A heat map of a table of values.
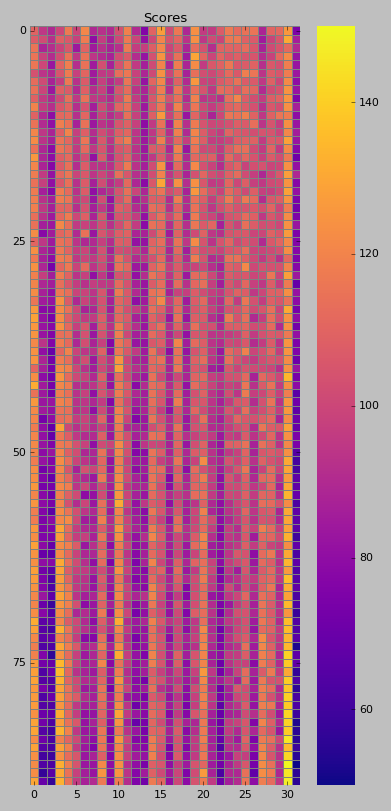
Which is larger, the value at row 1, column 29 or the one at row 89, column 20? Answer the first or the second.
the second
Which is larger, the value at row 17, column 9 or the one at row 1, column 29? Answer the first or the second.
the second
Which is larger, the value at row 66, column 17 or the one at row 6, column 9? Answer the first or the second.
the first
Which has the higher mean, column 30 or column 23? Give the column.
30
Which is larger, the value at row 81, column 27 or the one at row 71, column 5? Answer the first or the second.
the first
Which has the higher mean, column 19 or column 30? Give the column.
30
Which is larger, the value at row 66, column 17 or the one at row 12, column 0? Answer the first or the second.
the second
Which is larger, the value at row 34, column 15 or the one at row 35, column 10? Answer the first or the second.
the second
